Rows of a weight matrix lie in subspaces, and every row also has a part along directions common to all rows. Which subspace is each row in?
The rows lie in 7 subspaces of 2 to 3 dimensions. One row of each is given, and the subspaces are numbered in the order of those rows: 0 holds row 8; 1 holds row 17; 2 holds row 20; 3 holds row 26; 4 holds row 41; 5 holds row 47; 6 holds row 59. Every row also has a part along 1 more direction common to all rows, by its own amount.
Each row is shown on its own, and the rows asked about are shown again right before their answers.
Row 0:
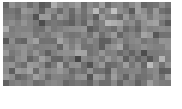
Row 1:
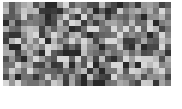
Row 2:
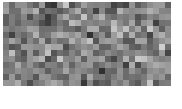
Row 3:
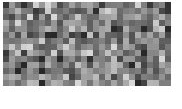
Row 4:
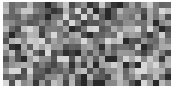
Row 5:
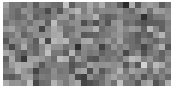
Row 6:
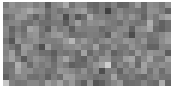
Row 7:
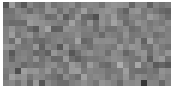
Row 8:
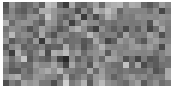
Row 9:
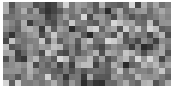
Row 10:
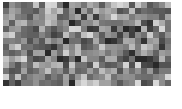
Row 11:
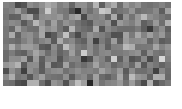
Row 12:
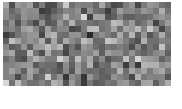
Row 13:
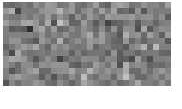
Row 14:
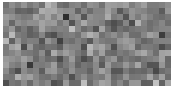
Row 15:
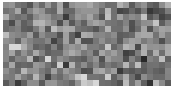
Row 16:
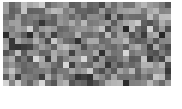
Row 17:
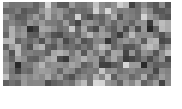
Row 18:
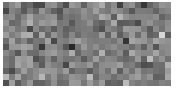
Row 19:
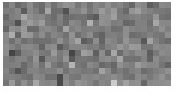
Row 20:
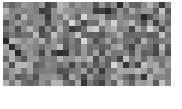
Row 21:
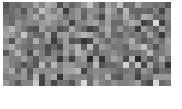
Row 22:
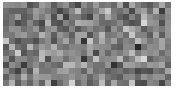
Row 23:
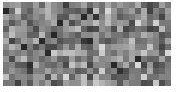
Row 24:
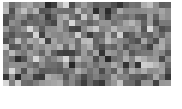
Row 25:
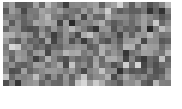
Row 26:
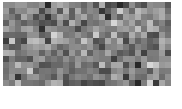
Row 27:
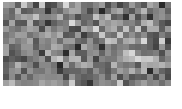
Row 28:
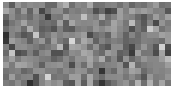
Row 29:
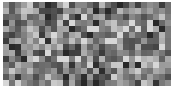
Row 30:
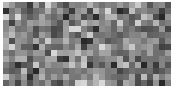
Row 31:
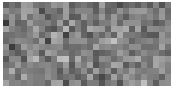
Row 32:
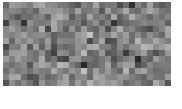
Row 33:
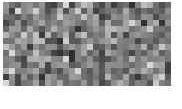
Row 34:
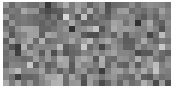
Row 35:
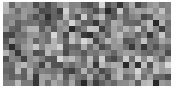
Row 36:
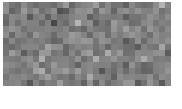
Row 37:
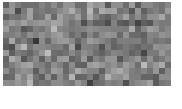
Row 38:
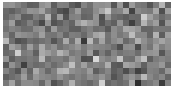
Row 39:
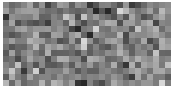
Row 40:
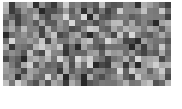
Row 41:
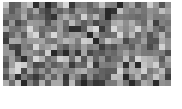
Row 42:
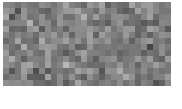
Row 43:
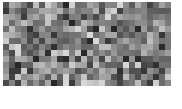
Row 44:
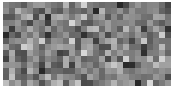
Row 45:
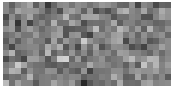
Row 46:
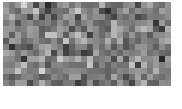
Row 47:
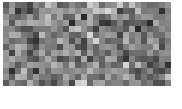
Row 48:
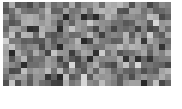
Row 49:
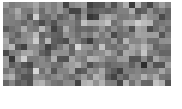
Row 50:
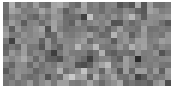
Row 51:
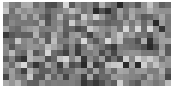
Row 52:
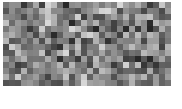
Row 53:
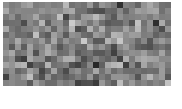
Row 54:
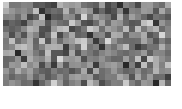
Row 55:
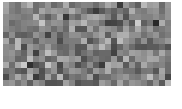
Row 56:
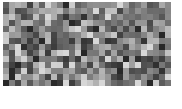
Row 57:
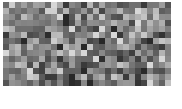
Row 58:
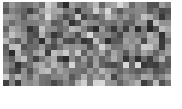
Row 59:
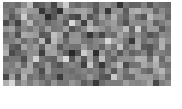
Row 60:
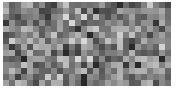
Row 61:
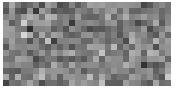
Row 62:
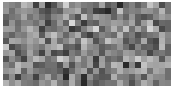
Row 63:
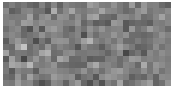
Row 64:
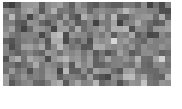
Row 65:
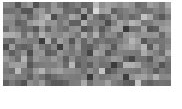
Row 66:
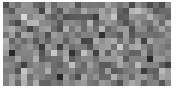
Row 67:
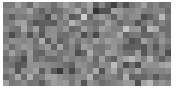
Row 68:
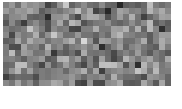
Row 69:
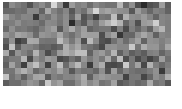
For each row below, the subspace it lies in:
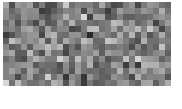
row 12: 1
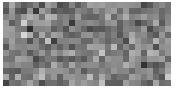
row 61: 0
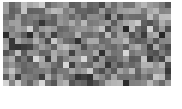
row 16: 0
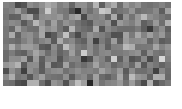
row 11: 4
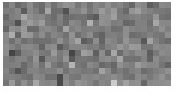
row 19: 6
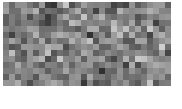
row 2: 2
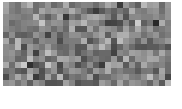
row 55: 3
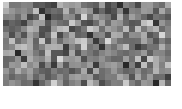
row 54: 0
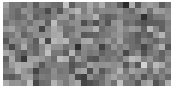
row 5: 5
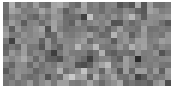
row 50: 1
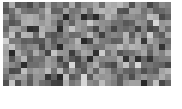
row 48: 6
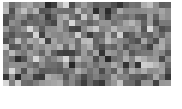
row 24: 0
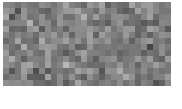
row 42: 5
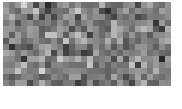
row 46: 4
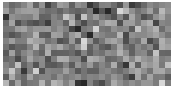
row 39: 5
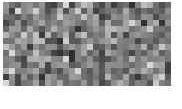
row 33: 0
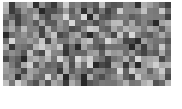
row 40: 1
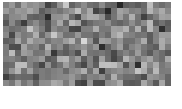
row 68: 1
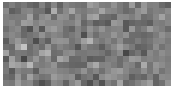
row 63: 5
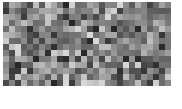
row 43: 4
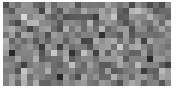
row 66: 6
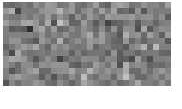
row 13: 5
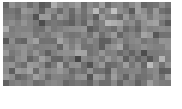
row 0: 3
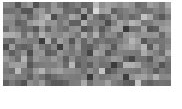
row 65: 4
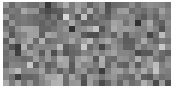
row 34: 3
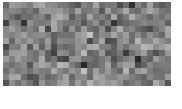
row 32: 1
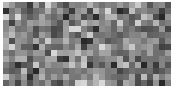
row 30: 5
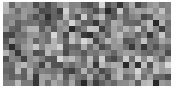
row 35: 0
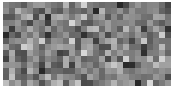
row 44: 4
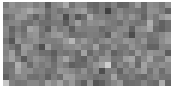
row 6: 1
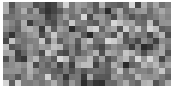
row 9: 1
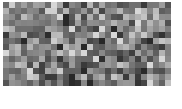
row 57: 3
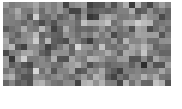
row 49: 5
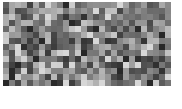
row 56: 4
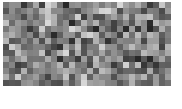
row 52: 2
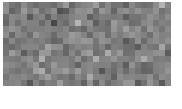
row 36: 2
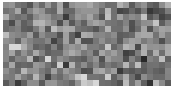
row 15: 0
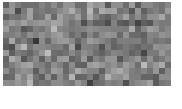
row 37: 5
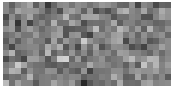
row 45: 5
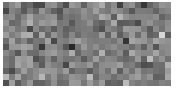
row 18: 0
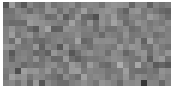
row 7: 6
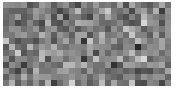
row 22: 2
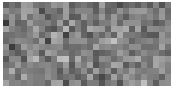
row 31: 6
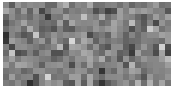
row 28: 2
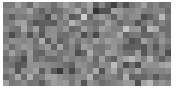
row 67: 4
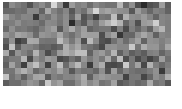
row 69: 3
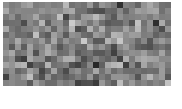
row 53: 3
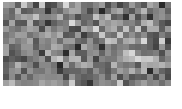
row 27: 2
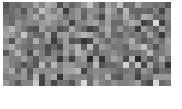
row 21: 0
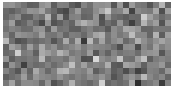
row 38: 2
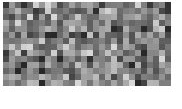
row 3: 4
